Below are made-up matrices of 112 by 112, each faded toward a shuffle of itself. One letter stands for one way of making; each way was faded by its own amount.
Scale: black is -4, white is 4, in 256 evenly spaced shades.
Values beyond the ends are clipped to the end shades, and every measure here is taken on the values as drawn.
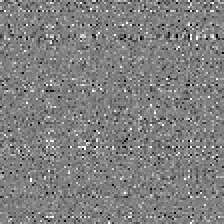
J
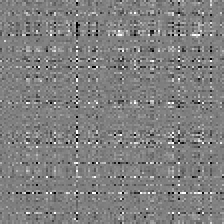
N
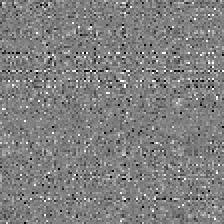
J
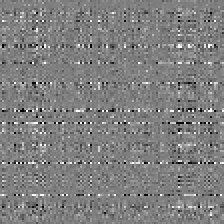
N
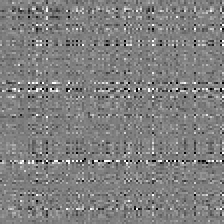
N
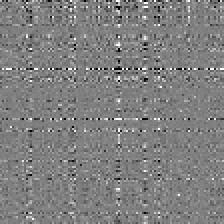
N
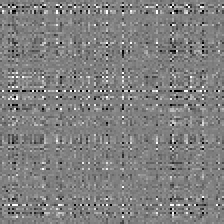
N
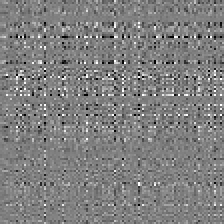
N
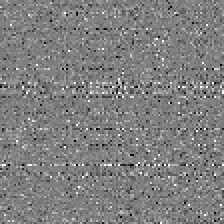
J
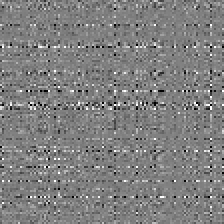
N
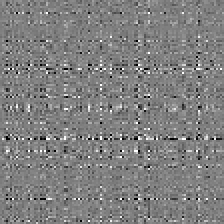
N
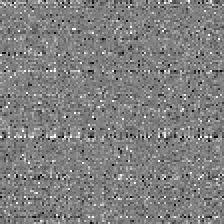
J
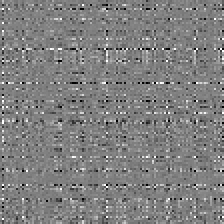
N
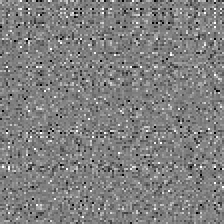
J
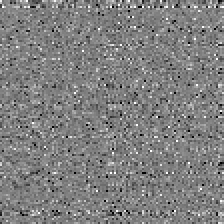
J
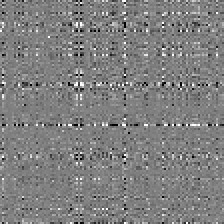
N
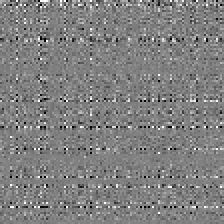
N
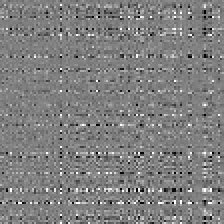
N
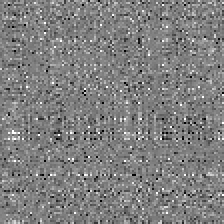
J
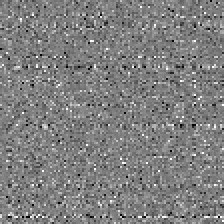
J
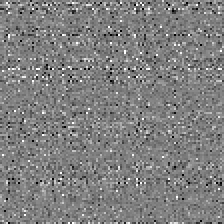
J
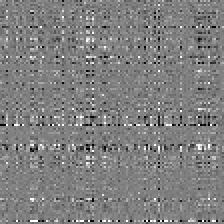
N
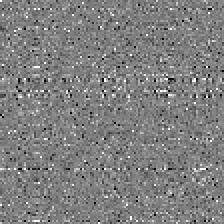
J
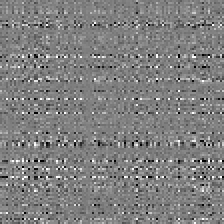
N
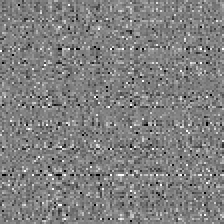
J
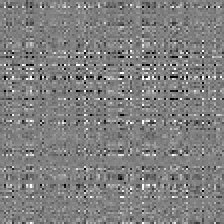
N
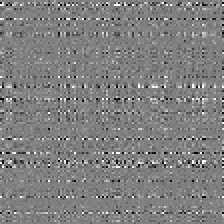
N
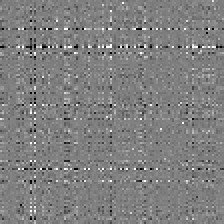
N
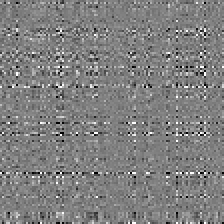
N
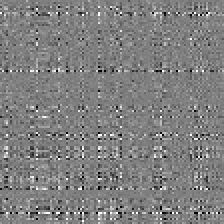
N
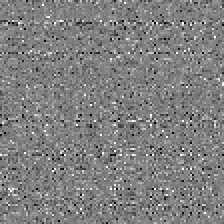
J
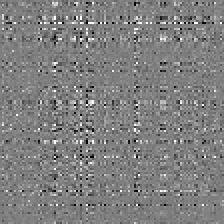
N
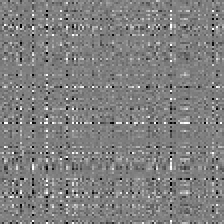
N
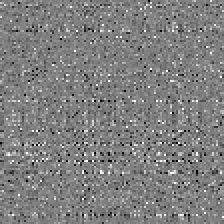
J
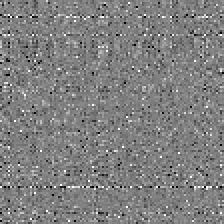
J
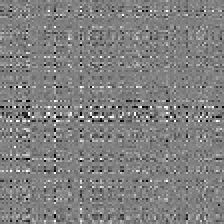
N
